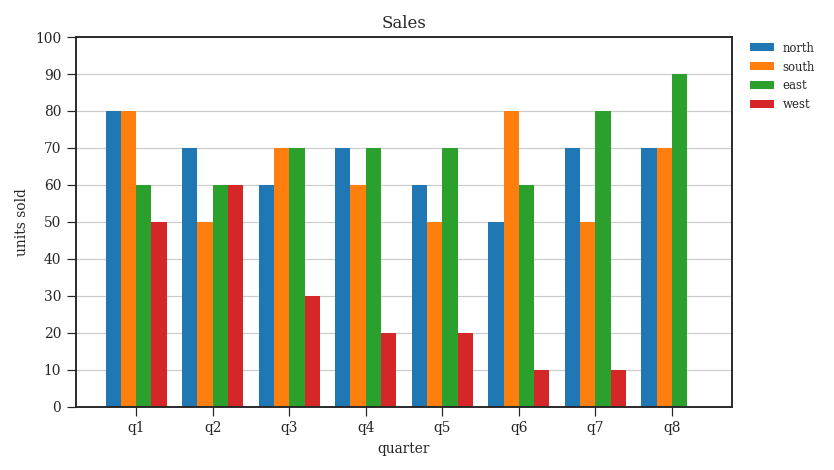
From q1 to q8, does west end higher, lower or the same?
lower
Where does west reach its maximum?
q2
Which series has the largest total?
east
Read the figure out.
Title: Sales
x-axis: quarter, ticks q1 q2 q3 q4 q5 q6 q7 q8
y-axis: units sold, ticks 0 10 20 30 40 50 60 70 80 90 100
Legend: north, south, east, west
Values:
north: 80 70 60 70 60 50 70 70
south: 80 50 70 60 50 80 50 70
east: 60 60 70 70 70 60 80 90
west: 50 60 30 20 20 10 10 0
